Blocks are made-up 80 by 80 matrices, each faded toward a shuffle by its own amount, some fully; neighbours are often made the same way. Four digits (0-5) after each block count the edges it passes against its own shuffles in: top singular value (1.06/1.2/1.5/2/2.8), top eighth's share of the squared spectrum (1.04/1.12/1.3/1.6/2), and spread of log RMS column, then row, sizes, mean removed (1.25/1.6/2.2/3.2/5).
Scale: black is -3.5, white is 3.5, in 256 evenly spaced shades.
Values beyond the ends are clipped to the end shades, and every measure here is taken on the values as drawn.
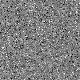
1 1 0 0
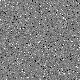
0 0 0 0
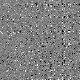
2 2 2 2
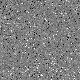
0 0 0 0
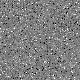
1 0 0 0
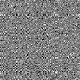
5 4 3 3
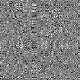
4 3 2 2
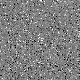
3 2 0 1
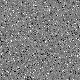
2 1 0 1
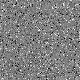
3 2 0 0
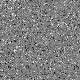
2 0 0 0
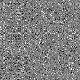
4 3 1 1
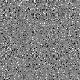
4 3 1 1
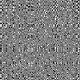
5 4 3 2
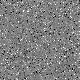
0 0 0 0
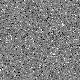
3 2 0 0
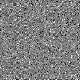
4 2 1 1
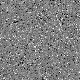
1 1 0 0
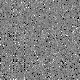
3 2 1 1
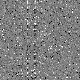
3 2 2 1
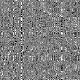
4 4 3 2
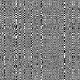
5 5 4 2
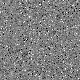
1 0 0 0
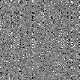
4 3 2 1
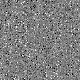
3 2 1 0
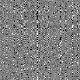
4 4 3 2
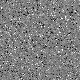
0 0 0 0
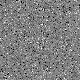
2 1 0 0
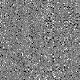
3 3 1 1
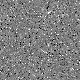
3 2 0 0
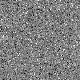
2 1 0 0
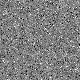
0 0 0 0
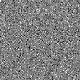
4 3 1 1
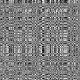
5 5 4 4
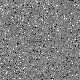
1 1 0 0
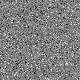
2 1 0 0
